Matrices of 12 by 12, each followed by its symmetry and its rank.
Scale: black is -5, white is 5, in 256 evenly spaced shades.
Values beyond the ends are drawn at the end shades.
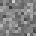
neither, full rank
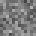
neither, full rank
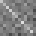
symmetric, full rank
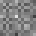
symmetric, rank two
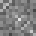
symmetric, full rank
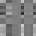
neither, rank one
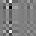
neither, rank one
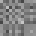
symmetric, rank two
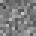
neither, full rank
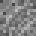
symmetric, full rank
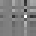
neither, rank one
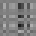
neither, rank one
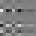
neither, rank one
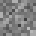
symmetric, full rank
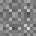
symmetric, rank two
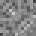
symmetric, full rank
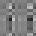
neither, rank one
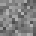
neither, full rank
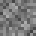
symmetric, full rank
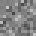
symmetric, full rank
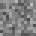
neither, full rank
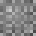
symmetric, rank two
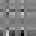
neither, rank one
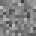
neither, full rank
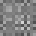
symmetric, rank two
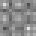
symmetric, rank two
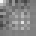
symmetric, rank two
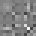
symmetric, rank two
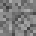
symmetric, full rank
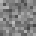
neither, full rank
